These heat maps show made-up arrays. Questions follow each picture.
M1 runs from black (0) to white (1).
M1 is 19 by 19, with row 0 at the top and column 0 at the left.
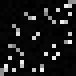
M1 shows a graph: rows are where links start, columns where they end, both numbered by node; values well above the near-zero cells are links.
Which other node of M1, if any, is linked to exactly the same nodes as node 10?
node 1
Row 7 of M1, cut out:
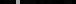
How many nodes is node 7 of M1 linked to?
1
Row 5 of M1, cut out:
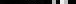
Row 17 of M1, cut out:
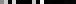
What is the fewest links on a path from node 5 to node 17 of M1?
3
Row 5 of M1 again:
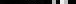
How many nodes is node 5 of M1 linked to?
3
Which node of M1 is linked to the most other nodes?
node 17
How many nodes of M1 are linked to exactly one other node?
6
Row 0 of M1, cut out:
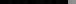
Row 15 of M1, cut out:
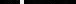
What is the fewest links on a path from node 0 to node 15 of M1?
5
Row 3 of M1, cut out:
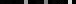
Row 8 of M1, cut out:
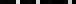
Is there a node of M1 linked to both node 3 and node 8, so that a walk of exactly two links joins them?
yes
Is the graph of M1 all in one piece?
yes
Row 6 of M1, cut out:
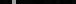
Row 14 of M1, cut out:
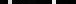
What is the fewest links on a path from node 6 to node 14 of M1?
4
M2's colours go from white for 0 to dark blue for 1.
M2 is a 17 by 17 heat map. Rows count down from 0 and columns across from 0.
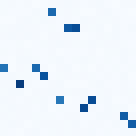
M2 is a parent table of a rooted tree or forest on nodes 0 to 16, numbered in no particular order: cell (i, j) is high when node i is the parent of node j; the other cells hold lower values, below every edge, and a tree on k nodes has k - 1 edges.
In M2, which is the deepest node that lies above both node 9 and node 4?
3
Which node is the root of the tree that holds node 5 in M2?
3
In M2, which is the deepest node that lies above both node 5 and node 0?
3
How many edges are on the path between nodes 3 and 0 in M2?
2
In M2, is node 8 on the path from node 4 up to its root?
yes
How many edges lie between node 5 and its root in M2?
2
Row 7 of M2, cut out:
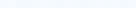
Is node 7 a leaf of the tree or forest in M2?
yes
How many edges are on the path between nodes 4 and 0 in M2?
2
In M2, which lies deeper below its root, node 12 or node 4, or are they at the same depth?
node 4
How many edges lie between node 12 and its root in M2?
0
